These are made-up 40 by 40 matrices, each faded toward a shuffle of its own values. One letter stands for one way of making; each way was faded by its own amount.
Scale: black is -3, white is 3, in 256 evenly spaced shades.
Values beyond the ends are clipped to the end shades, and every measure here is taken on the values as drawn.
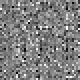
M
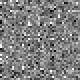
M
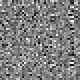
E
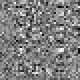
E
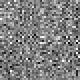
E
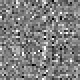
M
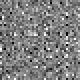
M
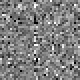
M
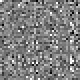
M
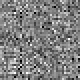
E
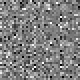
M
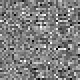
E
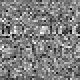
E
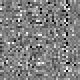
M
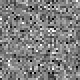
M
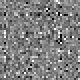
M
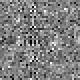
M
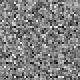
E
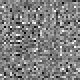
M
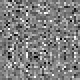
M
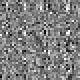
E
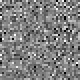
M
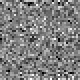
E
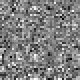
E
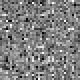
M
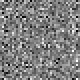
E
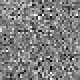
E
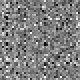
M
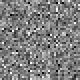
E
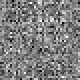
E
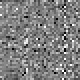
M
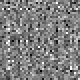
E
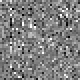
M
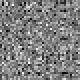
E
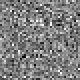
E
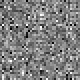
M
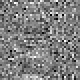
E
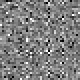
M
